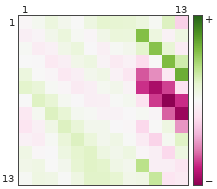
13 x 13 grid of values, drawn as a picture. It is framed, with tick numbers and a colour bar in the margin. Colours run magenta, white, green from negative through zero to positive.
The values are skewed, with a long tail toward low values. A vertical seam about 70% of the way across splits the table, and the left part is calmer. The ninth with the lowest average is the middle right. The grain runs diagonally down to the right.
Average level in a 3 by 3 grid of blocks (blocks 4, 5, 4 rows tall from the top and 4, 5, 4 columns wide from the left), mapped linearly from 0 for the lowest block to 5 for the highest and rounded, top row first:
445 | 440 | 454
